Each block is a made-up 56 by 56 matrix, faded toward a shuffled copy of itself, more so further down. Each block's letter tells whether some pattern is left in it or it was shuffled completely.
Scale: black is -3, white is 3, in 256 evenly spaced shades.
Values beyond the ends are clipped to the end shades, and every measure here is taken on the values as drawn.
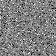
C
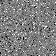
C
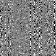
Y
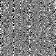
Y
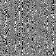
Y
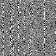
Y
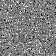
C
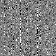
Y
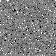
C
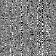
Y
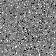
C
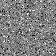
C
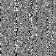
Y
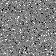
C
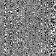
Y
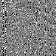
Y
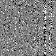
Y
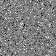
C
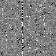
Y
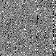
Y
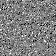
C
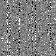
Y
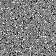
C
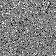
C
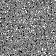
C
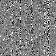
Y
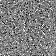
C
